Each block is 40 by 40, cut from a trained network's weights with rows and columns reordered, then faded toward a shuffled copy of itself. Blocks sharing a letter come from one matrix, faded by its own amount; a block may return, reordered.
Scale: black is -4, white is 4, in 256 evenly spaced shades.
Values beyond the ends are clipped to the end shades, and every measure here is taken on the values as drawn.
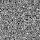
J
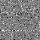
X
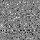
X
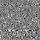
X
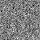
J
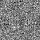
J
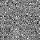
X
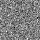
J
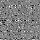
X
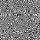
X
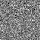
J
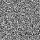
J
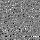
X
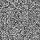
J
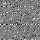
X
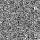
J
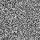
J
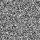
J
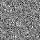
J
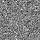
J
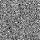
J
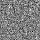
J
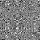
X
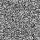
J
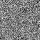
J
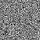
J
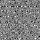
X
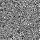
J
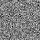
J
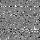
X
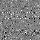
X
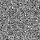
J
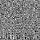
X
